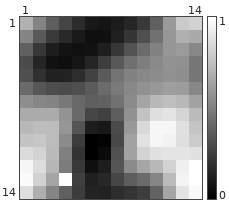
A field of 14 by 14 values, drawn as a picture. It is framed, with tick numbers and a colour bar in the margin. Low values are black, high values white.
Ninth with the highest average: bottom right. Roughest part: bottom left. Lone odd cells: 1, higher than its neighbours.
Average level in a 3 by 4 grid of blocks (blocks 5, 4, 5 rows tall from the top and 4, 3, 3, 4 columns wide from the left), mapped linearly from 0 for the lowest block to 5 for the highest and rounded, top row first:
1013 | 3134 | 4025
